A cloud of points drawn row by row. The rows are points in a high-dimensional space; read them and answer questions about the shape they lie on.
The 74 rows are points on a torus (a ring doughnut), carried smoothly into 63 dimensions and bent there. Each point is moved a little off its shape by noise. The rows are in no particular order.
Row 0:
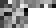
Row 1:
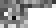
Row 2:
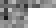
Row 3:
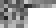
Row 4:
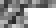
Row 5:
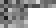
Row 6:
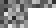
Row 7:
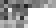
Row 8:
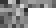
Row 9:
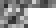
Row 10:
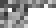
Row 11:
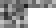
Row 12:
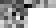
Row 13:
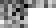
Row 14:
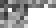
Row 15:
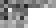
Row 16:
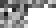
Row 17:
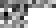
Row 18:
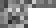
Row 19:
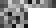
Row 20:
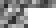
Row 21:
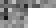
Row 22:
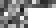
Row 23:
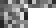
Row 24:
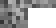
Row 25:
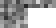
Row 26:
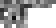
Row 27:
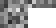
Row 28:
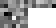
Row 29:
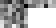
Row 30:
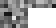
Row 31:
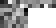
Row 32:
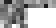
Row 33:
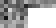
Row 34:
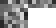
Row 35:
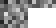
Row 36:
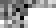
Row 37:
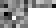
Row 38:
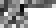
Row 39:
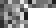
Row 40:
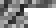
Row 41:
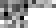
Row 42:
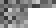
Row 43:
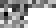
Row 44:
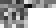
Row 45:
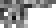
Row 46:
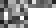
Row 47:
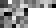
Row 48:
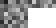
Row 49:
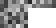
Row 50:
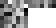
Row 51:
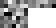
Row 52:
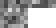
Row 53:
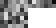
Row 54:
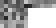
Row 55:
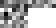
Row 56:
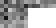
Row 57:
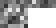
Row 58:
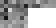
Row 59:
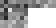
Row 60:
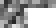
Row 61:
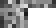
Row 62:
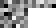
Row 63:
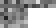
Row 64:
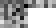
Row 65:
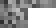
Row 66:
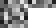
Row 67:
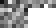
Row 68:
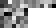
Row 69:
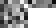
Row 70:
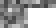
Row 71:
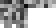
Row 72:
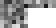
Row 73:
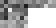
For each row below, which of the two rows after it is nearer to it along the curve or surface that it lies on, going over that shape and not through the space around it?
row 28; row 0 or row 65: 65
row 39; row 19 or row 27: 19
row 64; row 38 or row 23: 38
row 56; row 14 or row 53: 14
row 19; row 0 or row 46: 46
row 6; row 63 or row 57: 63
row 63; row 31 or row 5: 5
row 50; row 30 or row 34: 34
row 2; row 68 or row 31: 31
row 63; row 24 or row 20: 20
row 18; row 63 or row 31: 63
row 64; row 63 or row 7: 63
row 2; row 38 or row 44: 44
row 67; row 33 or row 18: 33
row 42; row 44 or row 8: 44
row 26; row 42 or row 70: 42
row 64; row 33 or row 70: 70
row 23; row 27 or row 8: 8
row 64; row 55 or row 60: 60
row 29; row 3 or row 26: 26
